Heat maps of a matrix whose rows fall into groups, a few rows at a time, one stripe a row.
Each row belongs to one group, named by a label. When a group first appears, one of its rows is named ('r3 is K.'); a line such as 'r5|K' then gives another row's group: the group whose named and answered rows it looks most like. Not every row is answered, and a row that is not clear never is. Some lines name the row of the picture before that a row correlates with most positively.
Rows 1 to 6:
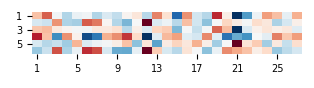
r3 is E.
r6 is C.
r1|E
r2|C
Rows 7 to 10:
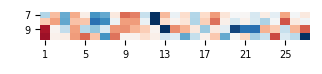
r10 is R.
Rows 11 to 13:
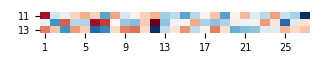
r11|R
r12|C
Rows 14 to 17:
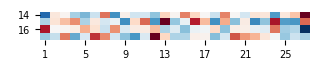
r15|E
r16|R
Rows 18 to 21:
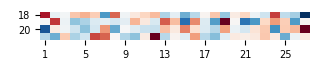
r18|R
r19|E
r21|C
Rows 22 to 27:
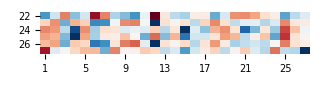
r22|C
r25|E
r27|R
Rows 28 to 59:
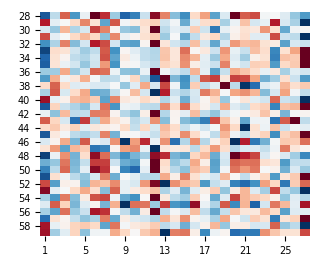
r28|C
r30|C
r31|R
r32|C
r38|E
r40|R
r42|C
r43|E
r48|C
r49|C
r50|C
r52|C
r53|R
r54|C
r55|E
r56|C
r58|R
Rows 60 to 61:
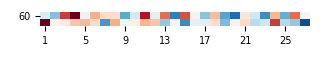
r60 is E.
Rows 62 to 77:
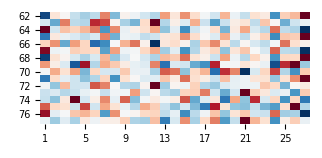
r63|C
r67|R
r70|E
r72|C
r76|R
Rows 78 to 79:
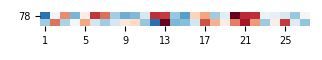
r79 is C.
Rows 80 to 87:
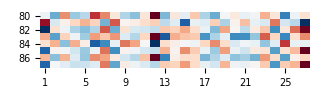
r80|C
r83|C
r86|C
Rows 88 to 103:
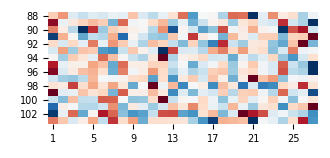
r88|E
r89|R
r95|R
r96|R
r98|E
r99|R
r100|C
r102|C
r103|E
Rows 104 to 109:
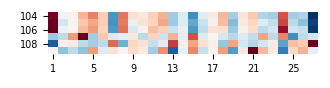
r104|R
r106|R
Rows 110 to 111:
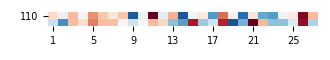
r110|E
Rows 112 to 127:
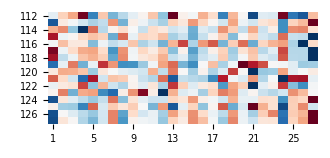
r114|E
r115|R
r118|R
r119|C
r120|E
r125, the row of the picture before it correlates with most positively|111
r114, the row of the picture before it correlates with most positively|110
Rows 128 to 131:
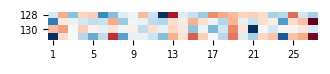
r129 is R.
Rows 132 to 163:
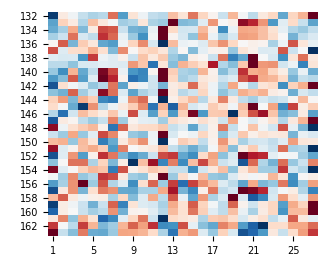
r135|C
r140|C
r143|C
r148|R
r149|C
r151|R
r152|C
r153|E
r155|C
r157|C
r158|E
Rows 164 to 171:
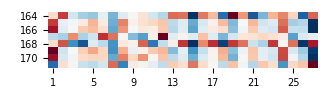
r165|R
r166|R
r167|C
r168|E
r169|R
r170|R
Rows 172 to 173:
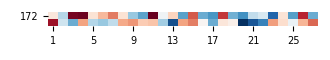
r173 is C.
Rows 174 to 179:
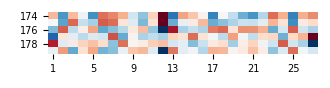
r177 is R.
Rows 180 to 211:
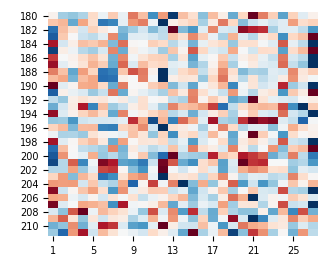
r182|C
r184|R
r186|R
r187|R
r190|R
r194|R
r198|R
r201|C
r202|C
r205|R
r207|R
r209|E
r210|C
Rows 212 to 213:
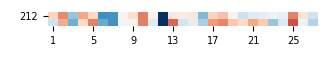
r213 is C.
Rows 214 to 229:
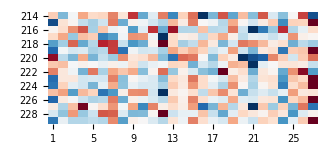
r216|E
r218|C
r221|E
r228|C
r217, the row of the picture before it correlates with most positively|212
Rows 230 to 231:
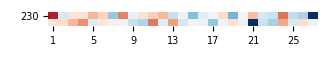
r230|R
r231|E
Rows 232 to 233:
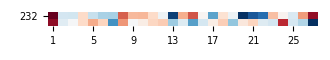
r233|R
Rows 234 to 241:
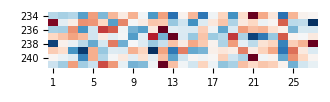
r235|R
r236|C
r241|C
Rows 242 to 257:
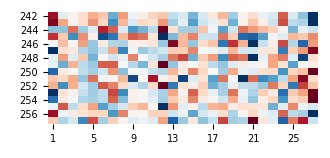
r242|R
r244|C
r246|E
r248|E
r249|C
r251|E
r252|C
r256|R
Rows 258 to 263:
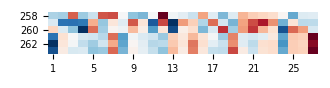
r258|C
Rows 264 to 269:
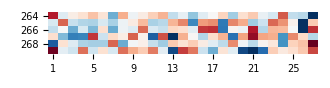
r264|R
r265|E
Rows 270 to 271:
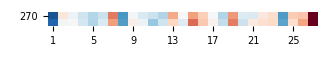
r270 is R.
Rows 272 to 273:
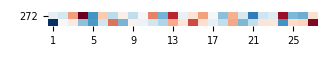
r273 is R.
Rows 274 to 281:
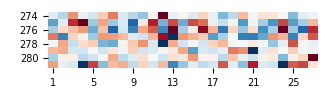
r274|C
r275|E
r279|E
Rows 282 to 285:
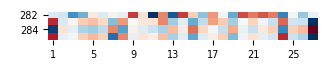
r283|R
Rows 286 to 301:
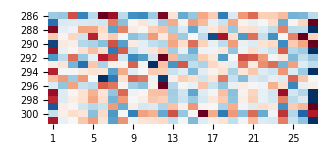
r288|R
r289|E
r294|R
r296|C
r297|R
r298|R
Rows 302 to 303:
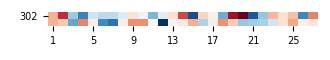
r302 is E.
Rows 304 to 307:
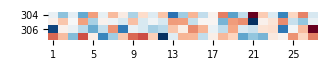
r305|E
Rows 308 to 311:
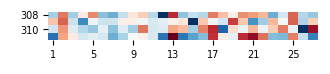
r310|E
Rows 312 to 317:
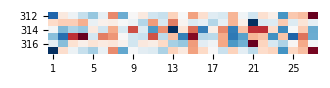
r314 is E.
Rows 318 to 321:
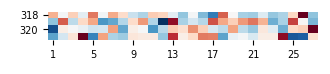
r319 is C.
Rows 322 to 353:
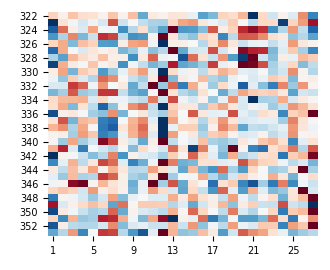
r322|E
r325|C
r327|C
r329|C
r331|C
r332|E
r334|E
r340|C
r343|C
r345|C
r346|E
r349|R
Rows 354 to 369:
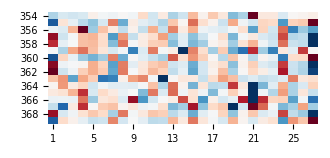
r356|E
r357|R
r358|R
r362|R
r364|E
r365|E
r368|R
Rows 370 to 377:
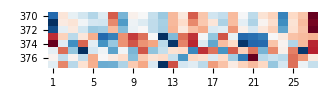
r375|E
